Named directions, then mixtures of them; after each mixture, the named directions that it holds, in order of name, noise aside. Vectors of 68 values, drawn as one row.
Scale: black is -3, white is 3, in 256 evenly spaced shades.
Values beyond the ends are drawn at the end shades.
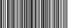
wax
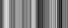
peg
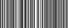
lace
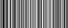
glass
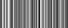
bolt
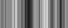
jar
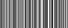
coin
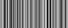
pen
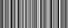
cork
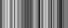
bolt, jar, peg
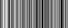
glass, peg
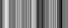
peg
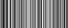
glass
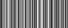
bolt, coin, cork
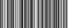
lace, wax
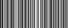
cork, lace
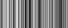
coin, jar, peg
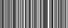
bolt, coin, cork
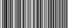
coin, wax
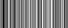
glass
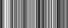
bolt, peg, pen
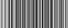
glass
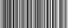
bolt, cork, pen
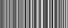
coin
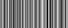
coin, pen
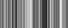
jar, pen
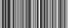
bolt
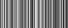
bolt, lace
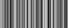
coin, pen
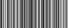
wax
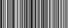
wax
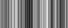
jar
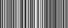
lace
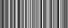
cork, glass
